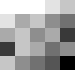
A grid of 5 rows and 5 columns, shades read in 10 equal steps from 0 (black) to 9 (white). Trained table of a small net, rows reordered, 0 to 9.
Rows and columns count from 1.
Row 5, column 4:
3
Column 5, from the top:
7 4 2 5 0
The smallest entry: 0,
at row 5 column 5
